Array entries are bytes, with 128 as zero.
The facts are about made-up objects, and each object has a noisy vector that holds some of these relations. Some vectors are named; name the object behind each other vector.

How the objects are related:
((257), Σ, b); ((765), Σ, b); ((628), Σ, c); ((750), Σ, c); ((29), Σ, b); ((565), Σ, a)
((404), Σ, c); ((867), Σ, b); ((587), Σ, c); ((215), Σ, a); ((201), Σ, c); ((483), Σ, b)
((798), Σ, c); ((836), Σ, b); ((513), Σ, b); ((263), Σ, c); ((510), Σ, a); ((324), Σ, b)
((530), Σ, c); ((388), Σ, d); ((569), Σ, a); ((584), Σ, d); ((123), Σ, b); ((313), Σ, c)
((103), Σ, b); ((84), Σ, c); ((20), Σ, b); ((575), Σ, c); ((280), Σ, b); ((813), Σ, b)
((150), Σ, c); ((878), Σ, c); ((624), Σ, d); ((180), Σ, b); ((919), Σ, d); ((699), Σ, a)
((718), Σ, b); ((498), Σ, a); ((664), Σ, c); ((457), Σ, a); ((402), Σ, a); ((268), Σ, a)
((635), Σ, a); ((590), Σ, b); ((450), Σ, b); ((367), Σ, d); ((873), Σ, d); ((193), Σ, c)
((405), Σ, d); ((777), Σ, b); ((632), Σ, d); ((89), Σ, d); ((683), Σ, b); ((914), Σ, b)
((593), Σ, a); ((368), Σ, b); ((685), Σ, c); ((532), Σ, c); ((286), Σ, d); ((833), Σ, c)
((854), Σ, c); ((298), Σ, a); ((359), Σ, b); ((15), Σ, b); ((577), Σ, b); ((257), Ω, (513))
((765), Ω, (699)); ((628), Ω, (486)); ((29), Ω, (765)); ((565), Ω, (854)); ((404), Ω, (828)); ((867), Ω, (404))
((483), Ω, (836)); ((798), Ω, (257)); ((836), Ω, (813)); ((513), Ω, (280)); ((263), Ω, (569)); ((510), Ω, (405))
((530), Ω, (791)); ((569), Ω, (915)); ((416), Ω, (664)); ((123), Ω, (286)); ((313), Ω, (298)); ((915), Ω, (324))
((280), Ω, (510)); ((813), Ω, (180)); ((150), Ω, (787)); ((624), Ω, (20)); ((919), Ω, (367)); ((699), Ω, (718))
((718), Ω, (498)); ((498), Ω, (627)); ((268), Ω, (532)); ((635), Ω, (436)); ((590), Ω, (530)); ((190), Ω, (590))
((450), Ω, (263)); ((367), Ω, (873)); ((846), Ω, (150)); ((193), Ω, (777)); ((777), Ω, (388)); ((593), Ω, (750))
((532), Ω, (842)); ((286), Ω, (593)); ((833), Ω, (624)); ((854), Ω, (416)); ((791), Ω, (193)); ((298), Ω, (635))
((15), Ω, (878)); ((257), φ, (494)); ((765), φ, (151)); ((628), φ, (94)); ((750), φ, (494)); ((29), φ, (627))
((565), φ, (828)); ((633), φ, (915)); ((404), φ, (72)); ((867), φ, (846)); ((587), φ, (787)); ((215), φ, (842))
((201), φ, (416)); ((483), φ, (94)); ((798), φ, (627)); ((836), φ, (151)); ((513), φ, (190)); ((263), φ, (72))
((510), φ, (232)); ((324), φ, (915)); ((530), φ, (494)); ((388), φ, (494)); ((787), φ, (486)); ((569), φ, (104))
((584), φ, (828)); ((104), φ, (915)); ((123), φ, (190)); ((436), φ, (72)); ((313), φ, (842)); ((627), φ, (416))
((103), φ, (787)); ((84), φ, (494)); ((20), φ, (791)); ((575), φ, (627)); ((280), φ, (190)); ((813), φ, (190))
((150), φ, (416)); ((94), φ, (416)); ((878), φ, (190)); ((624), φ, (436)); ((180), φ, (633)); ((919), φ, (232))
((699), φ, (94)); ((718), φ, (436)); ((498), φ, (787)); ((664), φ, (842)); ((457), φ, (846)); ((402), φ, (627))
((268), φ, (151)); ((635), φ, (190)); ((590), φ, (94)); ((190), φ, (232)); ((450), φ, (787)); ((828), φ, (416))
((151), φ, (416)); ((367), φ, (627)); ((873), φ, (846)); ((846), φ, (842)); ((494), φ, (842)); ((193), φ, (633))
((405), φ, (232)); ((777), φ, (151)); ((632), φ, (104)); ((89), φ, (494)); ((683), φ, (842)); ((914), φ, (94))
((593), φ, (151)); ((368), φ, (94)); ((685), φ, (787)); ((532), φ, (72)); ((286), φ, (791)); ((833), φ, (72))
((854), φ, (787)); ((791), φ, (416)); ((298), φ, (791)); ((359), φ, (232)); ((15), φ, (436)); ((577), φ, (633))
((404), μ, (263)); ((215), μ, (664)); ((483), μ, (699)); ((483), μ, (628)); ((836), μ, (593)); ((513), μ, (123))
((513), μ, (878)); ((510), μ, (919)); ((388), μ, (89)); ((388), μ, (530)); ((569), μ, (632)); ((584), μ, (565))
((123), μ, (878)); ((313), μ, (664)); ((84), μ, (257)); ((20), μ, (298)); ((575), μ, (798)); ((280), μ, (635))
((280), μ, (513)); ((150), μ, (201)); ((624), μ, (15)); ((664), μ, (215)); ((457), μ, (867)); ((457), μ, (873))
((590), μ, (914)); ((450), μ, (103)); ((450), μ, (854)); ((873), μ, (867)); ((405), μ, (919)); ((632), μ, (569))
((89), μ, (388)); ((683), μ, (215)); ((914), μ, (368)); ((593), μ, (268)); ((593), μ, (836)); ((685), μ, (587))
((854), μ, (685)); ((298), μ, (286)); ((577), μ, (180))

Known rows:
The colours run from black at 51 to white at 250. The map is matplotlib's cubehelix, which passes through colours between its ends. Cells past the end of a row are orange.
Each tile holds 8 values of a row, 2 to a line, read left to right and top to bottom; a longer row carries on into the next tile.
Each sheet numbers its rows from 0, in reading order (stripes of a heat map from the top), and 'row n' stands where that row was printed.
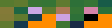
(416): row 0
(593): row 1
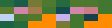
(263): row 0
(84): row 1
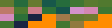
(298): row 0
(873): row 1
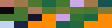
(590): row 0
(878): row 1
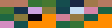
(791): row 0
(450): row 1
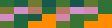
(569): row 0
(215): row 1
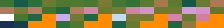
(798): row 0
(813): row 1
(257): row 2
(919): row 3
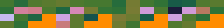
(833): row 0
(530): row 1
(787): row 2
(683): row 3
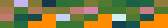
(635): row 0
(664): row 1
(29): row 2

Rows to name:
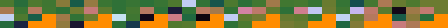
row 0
(201)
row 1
(628)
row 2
(575)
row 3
(280)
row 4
(15)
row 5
(846)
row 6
(867)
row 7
(388)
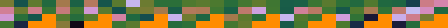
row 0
(565)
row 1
(699)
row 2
(123)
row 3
(324)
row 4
(405)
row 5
(718)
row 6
(150)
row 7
(103)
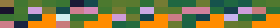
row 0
(483)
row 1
(685)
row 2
(367)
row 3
(510)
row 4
(313)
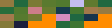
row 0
(368)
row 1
(513)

